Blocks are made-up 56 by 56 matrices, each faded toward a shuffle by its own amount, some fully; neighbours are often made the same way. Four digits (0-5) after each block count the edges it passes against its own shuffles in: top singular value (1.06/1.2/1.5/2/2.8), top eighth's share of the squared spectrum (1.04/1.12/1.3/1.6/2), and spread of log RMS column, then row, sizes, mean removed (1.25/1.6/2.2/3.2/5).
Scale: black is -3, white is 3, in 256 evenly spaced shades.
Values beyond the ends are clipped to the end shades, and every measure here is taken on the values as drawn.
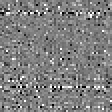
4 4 1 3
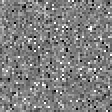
2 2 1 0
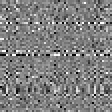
4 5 2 3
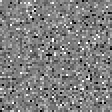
2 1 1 0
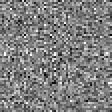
3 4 2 2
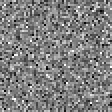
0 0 0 0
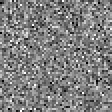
1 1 0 0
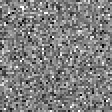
0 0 0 0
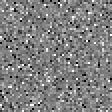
0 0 0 0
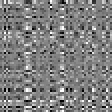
5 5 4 4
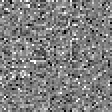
3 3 0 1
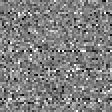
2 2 0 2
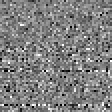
2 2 0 3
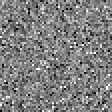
0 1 0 0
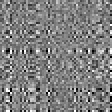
5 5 4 3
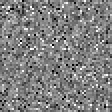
0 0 0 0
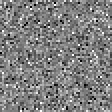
0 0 0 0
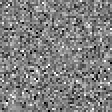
2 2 0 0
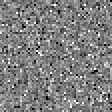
0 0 0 0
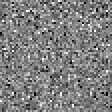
3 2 1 1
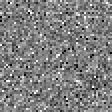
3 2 0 0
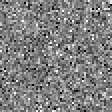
2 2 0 0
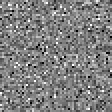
2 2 1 1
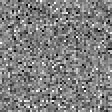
2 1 0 0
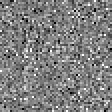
2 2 1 0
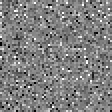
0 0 1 0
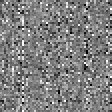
1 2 3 0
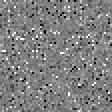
0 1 0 0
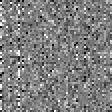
2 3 3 0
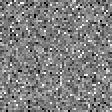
0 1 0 0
